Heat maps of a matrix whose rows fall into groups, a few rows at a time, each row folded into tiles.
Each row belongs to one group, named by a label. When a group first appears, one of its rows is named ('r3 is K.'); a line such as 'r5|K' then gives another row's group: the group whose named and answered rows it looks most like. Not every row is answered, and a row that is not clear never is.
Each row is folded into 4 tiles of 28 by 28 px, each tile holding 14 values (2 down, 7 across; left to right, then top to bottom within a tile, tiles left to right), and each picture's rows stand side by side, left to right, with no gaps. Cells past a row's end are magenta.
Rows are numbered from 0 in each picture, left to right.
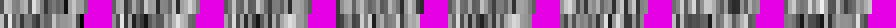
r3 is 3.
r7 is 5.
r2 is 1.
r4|1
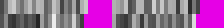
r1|3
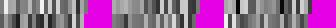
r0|3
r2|1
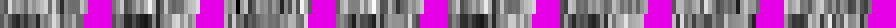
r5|5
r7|3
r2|1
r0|5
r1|5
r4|5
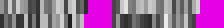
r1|5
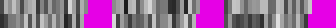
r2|5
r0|3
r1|1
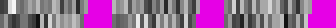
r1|3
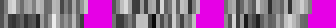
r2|1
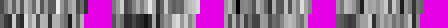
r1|5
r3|3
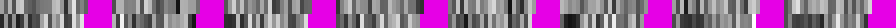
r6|5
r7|5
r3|3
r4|5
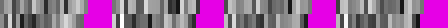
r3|1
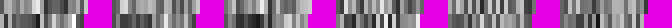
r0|1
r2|5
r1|5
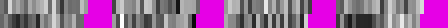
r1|1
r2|3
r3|5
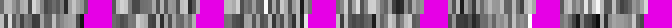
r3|1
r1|3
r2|3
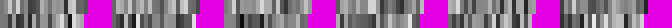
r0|3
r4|3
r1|3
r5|3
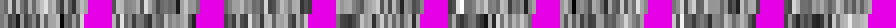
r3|3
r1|1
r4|5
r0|5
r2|3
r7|5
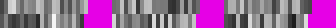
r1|1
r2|3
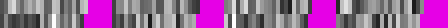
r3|3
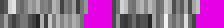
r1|5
